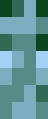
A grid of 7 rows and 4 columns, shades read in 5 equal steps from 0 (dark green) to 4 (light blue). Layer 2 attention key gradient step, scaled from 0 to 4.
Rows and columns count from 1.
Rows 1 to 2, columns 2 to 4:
1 3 0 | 3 3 2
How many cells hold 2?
10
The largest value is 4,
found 2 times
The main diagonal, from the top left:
0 3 2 4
